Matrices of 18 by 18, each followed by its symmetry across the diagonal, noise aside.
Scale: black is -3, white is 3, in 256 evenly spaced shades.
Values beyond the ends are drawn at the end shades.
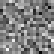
antisymmetric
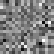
antisymmetric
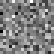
antisymmetric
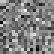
neither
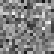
neither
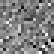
antisymmetric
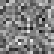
antisymmetric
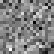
neither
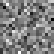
antisymmetric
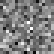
neither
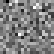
neither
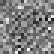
symmetric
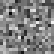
antisymmetric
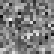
neither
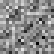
symmetric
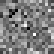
symmetric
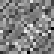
symmetric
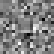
antisymmetric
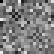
symmetric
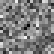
symmetric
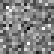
symmetric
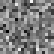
neither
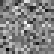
neither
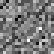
symmetric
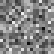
symmetric
